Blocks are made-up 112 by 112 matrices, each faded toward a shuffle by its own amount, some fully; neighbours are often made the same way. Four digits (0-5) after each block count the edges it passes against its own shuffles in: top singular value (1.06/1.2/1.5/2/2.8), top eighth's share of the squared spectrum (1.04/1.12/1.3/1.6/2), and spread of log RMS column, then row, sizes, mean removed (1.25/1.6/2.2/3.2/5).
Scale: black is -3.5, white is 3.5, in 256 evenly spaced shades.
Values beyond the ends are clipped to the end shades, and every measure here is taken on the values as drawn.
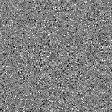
4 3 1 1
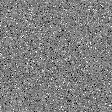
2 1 0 0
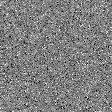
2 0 0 0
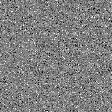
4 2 1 1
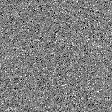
3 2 0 0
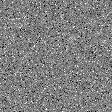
0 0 0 0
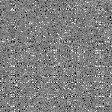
4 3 2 2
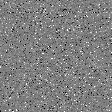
2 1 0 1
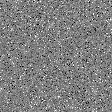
0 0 0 0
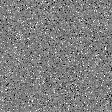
0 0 0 0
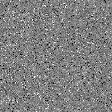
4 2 1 1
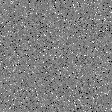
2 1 0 0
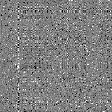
4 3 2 2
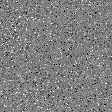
2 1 0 0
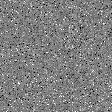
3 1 0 0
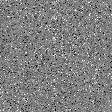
3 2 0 0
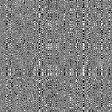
5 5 4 3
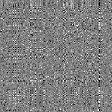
5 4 3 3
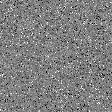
2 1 0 0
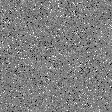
0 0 0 0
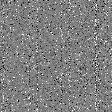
1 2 2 0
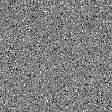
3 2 0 0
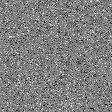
2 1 0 0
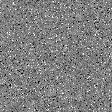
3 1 0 0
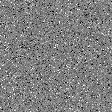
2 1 0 0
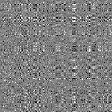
5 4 3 3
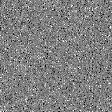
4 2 1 1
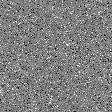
0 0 0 0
